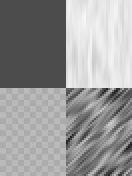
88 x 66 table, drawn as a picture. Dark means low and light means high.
The table splits into 2 rows of 2 panels. Panel 1,1: low, flat. Panel 1,2: very high, streaked downward, faint in contrast. Panel 2,1: high, checkered, faint in contrast. Panel 2,2: middling, slanting up to the right, strong in contrast.
